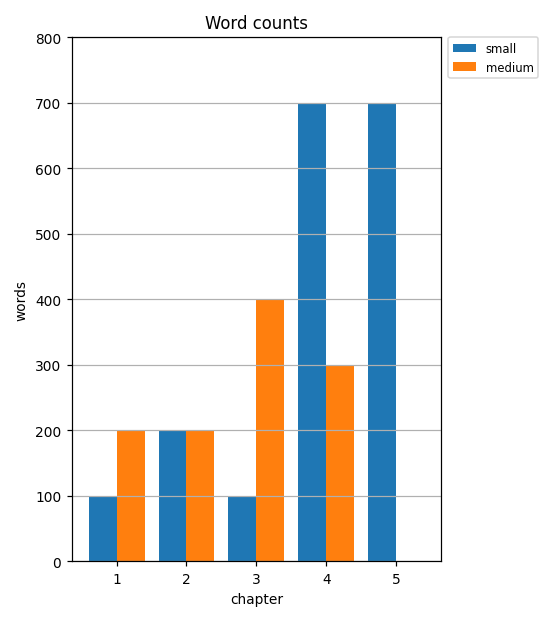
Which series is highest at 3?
medium
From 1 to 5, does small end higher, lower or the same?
higher
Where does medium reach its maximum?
3
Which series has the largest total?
small
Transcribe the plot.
Title: Word counts
x-axis: chapter, ticks 1 2 3 4 5
y-axis: words, ticks 0 100 200 300 400 500 600 700 800
Legend: small, medium
Values:
small: 100 200 100 700 700
medium: 200 200 400 300 0
